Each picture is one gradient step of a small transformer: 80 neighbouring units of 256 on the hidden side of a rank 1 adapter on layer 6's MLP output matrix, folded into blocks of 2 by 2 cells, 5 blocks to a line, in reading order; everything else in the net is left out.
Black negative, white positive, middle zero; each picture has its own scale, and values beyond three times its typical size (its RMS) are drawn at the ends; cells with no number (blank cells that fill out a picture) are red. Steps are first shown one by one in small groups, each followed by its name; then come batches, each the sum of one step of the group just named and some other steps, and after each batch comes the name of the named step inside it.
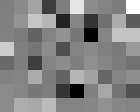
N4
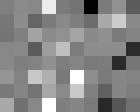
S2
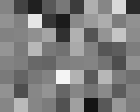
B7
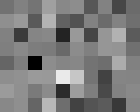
S2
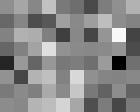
S2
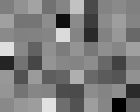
N4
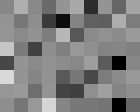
N4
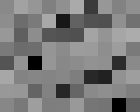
N4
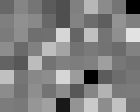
N4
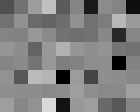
S2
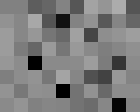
B7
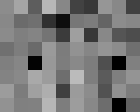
S2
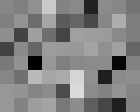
S2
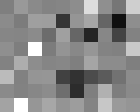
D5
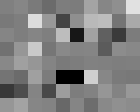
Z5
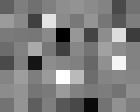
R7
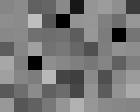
Z5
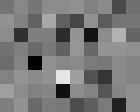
R7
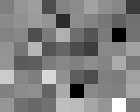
D5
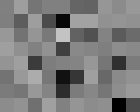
Z5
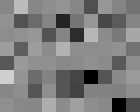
D5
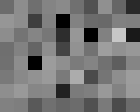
R7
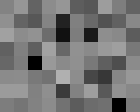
R7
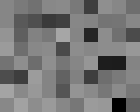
D5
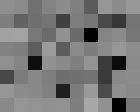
D5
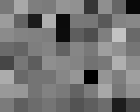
R7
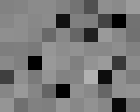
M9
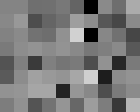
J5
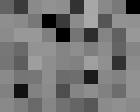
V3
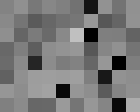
J5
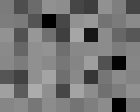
V3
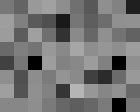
V3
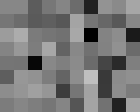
J5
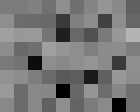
V3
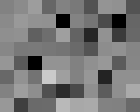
M9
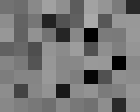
V3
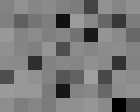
M9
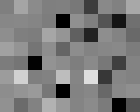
M9
